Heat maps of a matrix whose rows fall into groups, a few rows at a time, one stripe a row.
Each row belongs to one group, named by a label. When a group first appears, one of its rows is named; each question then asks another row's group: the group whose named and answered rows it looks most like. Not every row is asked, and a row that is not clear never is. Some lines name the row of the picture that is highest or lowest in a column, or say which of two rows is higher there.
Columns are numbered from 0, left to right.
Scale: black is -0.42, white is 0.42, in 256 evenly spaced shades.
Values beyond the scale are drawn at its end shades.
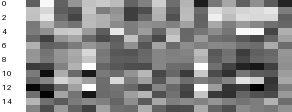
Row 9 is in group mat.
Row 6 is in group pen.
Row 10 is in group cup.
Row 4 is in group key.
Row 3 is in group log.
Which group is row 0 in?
log
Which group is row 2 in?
log
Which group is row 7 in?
mat
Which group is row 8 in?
mat
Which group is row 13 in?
cup
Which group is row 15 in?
cup
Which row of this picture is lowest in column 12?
0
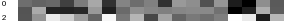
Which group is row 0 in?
pen
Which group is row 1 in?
pen
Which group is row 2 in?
key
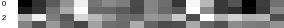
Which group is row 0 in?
mat
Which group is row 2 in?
log
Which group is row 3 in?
cup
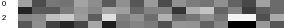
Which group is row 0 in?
pen
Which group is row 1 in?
mat
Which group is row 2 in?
key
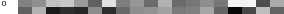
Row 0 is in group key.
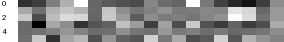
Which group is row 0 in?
mat
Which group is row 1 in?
key
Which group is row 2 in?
key
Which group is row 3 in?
cup
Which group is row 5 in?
log
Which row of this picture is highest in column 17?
5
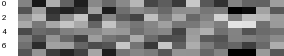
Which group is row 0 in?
cup
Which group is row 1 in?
pen
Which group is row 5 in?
cup
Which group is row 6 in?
cup
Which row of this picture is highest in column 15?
3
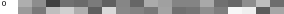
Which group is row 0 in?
pen
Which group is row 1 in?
key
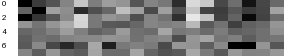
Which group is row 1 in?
cup
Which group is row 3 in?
mat
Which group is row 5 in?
mat
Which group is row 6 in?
pen
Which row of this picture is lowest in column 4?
1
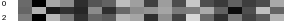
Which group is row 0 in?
cup
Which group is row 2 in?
cup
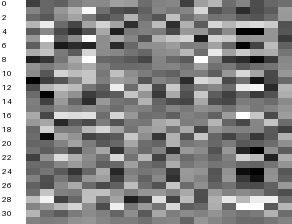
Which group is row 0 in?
mat
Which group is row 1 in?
mat
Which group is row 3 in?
log
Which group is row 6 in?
pen
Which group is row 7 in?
log
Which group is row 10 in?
key
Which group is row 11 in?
mat
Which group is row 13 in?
cup
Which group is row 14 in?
cup
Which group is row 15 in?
cup
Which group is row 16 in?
key
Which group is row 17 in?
pen
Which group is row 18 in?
log
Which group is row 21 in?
pen
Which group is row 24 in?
pen
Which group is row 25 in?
pen
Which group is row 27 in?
log
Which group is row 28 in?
log
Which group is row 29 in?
key
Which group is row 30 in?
pen
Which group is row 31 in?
mat
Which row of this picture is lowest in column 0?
11
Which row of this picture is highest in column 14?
28
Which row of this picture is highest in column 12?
8
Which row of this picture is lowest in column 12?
5
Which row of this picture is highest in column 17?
28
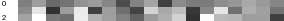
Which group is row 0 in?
log
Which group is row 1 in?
log
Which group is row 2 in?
log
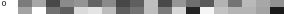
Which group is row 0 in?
log
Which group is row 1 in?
log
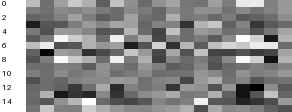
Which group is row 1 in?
cup
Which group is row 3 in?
mat
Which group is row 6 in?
log
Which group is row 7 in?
cup
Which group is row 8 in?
key
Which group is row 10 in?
cup
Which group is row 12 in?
pen
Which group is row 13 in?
pen
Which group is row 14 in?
mat
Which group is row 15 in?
log
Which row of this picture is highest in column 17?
6
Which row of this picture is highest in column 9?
6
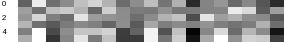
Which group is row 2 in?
log
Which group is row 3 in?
pen
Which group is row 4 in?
log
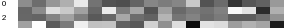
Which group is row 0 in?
mat
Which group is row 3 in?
log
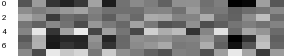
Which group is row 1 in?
mat
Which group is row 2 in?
pen
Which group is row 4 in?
log
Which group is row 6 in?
pen
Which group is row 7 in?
key
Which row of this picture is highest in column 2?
7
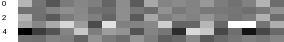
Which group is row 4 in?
mat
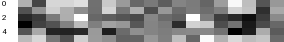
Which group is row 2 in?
mat
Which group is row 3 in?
mat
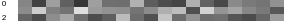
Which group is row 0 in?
cup
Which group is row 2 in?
cup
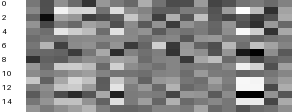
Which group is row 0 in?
cup
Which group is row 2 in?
cup
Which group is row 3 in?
pen
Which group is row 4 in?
key
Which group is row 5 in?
mat
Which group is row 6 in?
log
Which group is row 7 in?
pen
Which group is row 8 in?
mat
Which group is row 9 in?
key
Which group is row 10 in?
mat
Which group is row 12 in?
key
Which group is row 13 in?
pen
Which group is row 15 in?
mat
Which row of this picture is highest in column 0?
11
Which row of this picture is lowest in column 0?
8
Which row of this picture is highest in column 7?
2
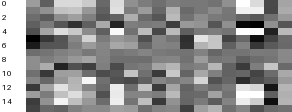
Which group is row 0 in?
key
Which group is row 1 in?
key
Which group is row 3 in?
pen
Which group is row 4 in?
key
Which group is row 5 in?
mat
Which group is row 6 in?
mat
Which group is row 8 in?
mat
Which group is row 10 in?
cup
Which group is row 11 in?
mat
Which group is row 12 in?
key
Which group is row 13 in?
key
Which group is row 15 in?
mat
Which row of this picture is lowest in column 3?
3
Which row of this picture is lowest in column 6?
3
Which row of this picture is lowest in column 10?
3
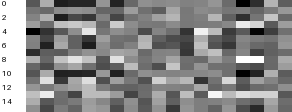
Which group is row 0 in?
pen
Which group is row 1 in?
cup
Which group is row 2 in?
pen
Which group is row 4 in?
mat
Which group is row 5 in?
cup
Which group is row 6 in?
cup
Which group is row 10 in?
pen
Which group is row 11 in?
log
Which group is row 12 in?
mat
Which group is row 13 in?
log
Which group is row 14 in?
pen
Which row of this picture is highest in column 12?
4
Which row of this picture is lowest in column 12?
11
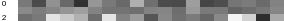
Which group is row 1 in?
mat
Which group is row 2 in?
key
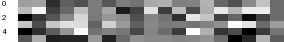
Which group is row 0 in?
pen
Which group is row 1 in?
log
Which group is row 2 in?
mat
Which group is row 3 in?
key
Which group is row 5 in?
pen
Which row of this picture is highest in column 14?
1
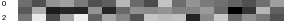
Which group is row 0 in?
cup
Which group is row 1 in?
pen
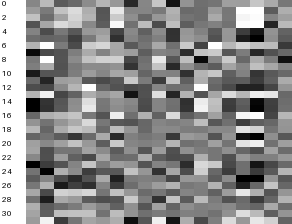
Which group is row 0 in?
log
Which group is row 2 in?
key
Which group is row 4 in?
pen
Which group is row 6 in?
log
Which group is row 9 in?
log
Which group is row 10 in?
mat
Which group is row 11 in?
cup
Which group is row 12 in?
mat
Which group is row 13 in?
log
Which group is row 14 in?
mat
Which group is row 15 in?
mat
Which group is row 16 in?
key
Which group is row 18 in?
key
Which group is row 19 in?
pen
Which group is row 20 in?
key
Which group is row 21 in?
pen
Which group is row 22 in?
cup
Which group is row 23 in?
mat
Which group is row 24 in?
cup
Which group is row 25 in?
pen
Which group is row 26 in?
pen
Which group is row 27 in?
key
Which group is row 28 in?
cup
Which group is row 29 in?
pen
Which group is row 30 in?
key
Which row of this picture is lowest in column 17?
3
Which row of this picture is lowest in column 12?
8
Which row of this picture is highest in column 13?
6
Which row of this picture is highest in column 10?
16
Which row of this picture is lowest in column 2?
26
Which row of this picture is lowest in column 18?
8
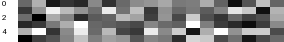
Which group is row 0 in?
pen
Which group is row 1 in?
key
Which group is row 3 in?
mat
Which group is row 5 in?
mat
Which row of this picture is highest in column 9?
4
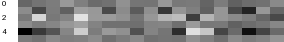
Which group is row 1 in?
pen
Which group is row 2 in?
log
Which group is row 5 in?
cup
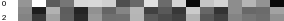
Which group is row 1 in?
cup
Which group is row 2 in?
cup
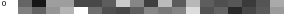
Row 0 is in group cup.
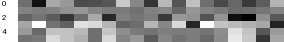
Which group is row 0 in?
cup
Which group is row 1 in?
mat
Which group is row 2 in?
pen
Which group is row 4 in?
key
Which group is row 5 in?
key
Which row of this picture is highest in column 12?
0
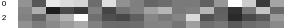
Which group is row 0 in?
key
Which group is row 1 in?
pen
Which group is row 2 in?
mat
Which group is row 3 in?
mat
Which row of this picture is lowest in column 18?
1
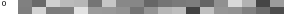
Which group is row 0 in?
key
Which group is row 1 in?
log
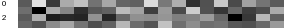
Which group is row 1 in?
cup
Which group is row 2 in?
pen
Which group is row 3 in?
cup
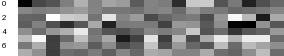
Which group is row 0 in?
mat
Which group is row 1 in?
mat
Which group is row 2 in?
key
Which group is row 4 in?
mat
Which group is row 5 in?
log
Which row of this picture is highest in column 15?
2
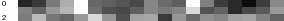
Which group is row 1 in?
mat
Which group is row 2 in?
log
